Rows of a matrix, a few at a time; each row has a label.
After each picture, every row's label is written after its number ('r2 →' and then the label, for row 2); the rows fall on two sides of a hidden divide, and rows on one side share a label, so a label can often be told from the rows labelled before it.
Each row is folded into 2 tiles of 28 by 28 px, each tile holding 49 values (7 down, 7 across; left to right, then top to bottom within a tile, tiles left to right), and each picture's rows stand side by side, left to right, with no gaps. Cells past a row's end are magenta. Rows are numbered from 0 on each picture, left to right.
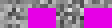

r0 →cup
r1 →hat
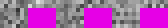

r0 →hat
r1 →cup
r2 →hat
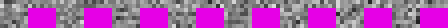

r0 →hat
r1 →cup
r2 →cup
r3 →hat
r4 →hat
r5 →hat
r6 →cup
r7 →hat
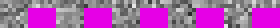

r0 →hat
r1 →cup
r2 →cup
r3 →hat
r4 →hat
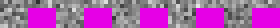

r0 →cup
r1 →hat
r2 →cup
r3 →hat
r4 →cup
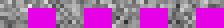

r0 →hat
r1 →hat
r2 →hat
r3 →hat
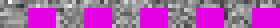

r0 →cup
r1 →hat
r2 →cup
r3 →cup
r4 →hat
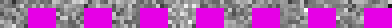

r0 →hat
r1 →cup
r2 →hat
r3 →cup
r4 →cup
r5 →cup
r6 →cup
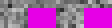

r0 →hat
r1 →hat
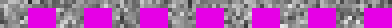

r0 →cup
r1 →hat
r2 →hat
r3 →cup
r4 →hat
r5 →cup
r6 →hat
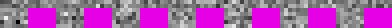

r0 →cup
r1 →cup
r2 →cup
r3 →cup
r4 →cup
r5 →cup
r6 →cup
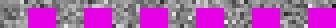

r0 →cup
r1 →hat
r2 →cup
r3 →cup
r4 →hat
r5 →hat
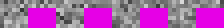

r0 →hat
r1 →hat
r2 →cup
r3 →hat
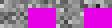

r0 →hat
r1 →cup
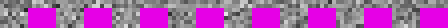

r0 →cup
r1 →cup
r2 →cup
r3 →hat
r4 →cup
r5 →cup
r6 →cup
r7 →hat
